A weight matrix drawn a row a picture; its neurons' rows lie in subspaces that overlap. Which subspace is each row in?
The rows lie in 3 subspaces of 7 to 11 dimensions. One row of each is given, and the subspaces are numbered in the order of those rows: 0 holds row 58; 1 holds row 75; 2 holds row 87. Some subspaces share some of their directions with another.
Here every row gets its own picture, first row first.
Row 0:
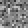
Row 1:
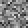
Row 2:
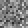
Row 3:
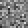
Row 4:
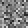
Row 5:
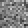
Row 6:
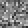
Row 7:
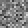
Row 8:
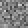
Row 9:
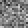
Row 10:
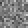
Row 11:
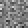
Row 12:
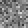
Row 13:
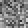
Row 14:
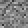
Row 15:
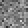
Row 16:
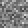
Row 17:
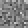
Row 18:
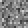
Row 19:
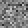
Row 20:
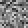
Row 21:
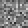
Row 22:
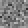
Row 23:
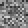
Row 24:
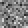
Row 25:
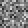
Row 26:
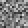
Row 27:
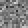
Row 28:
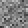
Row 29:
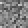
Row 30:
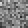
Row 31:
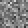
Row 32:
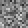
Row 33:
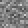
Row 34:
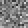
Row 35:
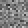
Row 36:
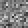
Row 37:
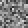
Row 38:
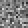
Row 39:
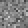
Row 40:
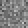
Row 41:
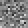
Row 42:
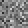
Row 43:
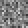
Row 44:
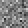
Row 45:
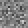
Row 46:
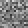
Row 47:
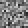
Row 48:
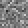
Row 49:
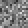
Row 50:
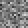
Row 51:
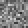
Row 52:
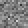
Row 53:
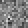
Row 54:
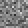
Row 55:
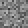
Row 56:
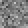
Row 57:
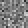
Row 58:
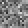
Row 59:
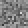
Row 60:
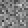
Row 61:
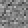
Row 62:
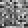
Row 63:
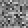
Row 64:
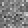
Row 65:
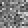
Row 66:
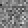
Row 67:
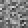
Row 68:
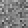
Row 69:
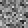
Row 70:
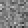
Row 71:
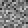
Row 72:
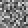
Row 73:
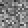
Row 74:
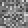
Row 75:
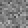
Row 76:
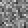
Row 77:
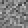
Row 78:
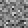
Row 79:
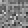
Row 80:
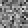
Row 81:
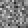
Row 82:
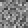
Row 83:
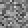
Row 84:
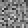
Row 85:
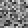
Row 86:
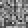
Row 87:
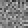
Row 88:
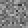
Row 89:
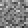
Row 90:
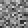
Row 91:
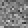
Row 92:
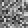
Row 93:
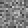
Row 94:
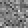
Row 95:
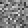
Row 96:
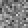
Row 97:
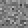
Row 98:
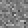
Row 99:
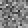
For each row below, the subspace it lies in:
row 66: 0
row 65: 1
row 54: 0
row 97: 2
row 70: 1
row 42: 0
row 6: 2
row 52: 2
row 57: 2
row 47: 2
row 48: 2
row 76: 0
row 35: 1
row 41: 1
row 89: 0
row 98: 1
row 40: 2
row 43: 2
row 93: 2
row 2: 0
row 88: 0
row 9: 0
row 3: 1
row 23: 0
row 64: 1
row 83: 1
